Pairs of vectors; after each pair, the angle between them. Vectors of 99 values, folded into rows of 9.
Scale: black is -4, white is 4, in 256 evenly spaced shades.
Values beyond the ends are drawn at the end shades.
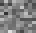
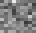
partly aligned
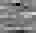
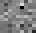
orthogonal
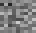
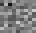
nearly parallel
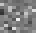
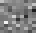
partly opposed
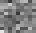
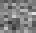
orthogonal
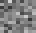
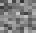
nearly parallel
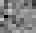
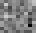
partly opposed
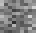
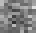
nearly parallel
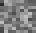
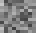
nearly opposite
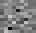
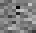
partly opposed
